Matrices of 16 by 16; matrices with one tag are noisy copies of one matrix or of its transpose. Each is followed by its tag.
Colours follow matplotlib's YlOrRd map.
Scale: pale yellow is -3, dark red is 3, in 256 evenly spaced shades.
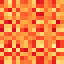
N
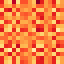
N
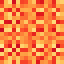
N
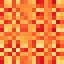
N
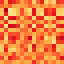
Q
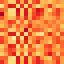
Q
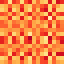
N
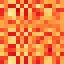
Q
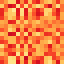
Q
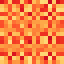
N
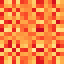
N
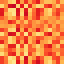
Q
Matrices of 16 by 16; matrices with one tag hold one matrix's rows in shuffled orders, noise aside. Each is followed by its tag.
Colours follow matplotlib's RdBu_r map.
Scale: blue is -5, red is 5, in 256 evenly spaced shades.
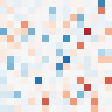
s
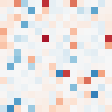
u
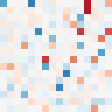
s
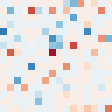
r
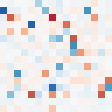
r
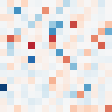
r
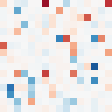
u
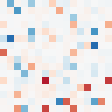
u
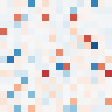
u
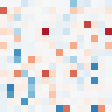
u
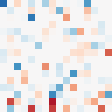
r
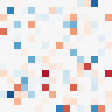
u
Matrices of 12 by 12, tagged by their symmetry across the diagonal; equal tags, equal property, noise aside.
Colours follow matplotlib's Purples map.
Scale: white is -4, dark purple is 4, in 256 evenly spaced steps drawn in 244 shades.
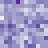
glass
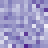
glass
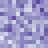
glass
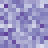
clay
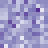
clay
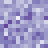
clay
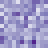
clay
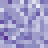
glass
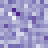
glass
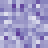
glass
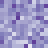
clay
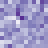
glass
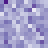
clay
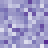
glass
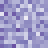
clay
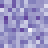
clay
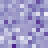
glass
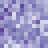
clay
